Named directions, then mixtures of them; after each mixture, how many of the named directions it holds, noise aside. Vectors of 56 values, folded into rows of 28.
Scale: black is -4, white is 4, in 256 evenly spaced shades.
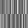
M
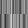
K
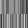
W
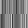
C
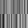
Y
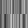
one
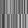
two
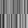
one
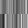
two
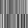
two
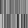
two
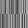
three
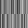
three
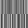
two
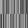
one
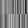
three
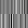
three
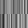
one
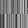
one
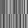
two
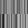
one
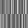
one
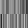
one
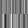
two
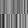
one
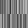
two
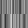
one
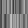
one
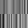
one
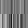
three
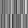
two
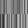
one
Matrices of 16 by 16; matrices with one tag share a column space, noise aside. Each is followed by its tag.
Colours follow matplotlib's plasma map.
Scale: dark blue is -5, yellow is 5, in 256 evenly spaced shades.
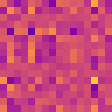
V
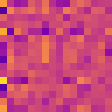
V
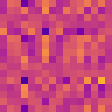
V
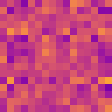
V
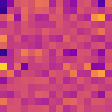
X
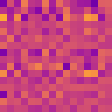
X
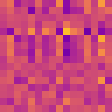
V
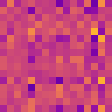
V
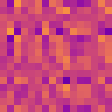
V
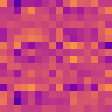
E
